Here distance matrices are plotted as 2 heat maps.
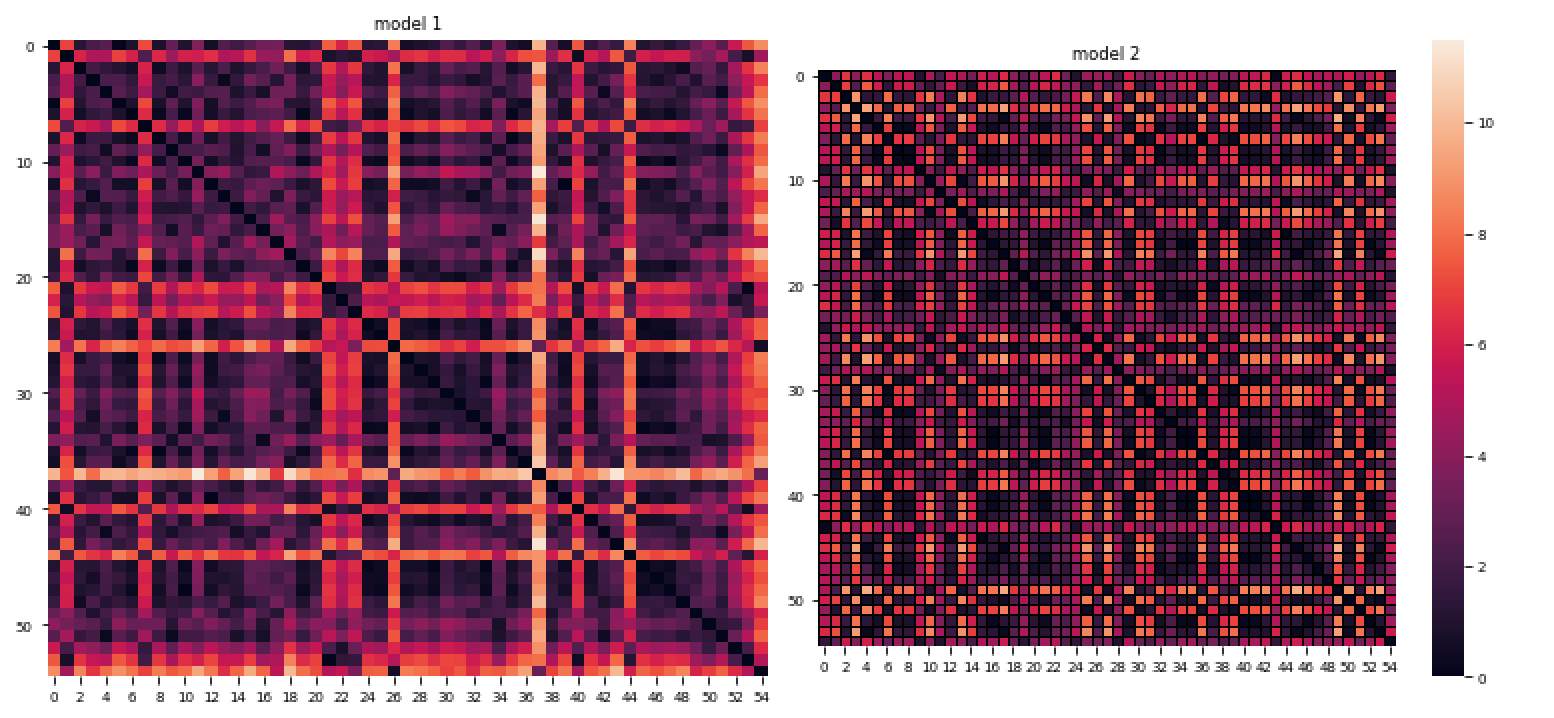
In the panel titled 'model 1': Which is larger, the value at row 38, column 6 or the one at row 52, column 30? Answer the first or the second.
the second
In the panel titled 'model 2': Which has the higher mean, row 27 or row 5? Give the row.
27
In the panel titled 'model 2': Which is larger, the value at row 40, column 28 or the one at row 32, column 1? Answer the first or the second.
the second
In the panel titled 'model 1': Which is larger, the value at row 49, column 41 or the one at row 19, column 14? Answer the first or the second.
the first
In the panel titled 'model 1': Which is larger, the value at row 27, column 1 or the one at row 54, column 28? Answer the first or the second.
the second
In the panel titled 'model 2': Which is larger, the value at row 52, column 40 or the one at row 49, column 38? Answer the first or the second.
the second
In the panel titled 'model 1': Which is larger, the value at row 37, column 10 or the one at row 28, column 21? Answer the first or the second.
the first
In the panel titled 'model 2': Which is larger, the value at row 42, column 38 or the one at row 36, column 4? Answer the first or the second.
the second
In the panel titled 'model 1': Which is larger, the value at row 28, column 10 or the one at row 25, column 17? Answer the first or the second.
the second
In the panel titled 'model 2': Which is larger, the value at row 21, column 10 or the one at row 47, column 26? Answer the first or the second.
the first
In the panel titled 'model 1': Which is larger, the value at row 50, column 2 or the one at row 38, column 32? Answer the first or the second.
the first
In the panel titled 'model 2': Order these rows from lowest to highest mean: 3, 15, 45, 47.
47, 15, 45, 3
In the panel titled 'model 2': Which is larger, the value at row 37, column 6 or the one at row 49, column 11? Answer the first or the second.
the first
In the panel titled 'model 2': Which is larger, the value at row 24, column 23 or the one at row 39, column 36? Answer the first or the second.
the first
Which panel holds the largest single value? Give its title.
model 1
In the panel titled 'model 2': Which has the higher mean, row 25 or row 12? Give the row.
25
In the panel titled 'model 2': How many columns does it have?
55
